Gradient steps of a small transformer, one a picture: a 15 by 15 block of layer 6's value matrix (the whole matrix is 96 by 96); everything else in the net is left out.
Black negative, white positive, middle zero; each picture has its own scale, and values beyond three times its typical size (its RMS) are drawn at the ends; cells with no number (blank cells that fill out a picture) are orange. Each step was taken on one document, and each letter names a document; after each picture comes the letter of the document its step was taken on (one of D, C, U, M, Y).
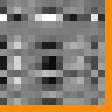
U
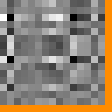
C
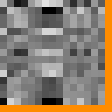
U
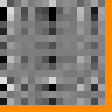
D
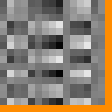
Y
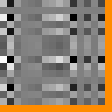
C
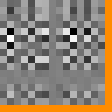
C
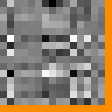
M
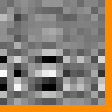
U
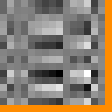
Y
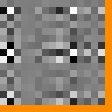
C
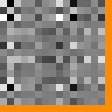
C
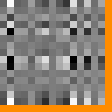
M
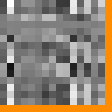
M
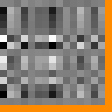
D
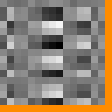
Y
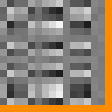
Y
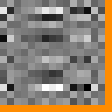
Y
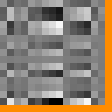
Y
